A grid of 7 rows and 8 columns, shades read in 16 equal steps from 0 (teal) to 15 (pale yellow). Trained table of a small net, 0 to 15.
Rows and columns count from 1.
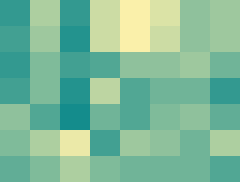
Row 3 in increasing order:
2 3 4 6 7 8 8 9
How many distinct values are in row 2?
6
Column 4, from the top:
12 12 4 11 6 3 7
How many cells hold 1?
2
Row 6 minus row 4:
4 3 13 -8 5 2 0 8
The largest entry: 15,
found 2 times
